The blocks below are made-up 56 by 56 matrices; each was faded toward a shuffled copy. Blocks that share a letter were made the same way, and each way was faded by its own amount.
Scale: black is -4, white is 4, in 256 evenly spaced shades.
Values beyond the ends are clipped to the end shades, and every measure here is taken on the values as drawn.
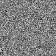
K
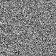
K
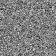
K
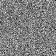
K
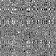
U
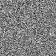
K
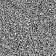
K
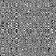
U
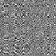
U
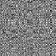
U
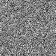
K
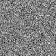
K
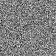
K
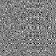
U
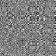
U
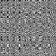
U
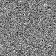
K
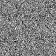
K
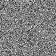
K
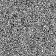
K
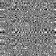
U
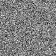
K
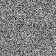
K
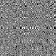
U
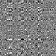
U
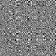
U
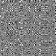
U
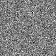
K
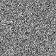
K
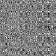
U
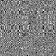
U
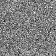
K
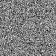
K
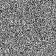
K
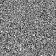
K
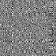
U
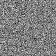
K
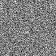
K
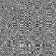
U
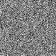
K
